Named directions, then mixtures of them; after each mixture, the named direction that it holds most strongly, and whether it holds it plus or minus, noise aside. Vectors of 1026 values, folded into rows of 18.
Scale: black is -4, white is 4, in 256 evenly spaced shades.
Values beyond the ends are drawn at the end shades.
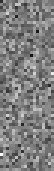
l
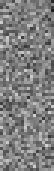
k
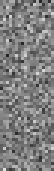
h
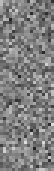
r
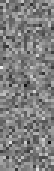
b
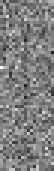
b, plus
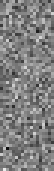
h, plus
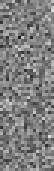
k, minus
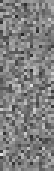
l, plus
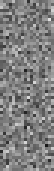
k, minus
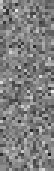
r, plus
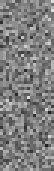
k, minus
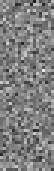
h, plus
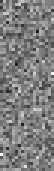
l, plus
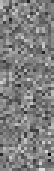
r, plus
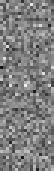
b, minus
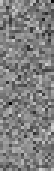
r, plus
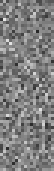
l, plus
